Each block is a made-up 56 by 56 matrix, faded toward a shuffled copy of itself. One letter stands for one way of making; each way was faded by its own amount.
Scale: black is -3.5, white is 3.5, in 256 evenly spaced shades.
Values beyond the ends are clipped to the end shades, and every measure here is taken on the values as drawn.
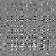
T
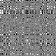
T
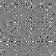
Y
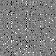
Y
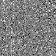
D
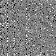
D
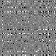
T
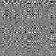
T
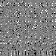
Y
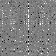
Y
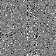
D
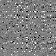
Y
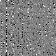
D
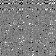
Y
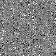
D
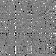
Y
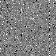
D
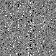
D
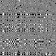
T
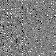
D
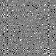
Y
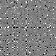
Y
